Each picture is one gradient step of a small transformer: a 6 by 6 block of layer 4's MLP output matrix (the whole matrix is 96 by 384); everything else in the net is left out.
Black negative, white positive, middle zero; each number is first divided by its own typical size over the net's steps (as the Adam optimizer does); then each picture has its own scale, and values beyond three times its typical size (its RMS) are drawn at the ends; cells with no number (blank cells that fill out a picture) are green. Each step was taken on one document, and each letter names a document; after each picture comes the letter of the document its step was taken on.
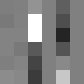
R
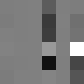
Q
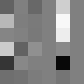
R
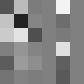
R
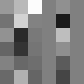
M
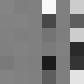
Q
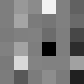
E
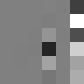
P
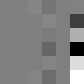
P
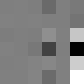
P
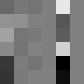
R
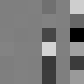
Q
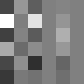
R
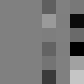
P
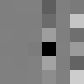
P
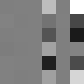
Q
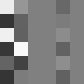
M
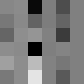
R
